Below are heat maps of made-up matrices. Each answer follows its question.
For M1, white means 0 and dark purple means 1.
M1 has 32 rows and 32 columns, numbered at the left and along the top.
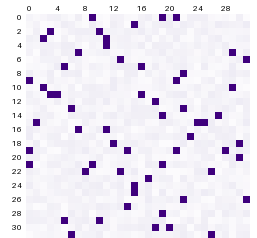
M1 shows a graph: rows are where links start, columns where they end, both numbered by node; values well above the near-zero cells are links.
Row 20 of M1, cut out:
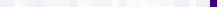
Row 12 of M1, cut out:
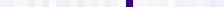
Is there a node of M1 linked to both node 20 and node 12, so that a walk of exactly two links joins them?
no
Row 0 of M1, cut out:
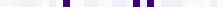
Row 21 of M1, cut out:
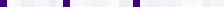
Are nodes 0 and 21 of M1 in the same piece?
yes
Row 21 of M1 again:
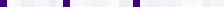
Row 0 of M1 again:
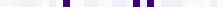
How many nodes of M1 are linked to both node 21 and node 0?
2
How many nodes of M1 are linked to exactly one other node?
11
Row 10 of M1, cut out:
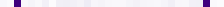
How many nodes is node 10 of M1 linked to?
2
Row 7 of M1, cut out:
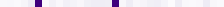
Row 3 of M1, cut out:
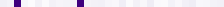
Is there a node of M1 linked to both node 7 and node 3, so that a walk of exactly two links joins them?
no
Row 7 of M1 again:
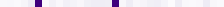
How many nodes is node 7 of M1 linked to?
2
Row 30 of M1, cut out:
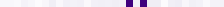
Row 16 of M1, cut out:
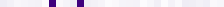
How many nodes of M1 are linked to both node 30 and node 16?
0
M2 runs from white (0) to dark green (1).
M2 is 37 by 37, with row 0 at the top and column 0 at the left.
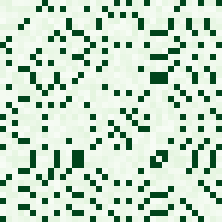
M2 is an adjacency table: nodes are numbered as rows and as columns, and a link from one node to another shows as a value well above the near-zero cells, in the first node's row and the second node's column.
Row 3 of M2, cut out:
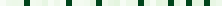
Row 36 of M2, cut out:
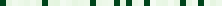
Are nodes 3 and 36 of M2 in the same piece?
yes
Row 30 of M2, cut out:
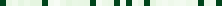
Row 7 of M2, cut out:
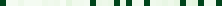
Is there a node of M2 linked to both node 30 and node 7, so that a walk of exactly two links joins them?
yes
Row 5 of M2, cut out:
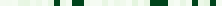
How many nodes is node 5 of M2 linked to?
8
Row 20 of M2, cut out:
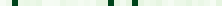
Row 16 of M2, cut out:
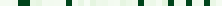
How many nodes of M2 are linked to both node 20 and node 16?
0
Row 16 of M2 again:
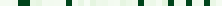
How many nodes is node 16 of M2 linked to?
7
